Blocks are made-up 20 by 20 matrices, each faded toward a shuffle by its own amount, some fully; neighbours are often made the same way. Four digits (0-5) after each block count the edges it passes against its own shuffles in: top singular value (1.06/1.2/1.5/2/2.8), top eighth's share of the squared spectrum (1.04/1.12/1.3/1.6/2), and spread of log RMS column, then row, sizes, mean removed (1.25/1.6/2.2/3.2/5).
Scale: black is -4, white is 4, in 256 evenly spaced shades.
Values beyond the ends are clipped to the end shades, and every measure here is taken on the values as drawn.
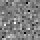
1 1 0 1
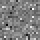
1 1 0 0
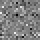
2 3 0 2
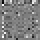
3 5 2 1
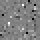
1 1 0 0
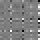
4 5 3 2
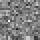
3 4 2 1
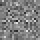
3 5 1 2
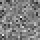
0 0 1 0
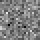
0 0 0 0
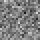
0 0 0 0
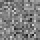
2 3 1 1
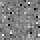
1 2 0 0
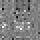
3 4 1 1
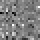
3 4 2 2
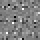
2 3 1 1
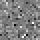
0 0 0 0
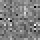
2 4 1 1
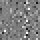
2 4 1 0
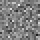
0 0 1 0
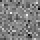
0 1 0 0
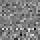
2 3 0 2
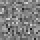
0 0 0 1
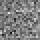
0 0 0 0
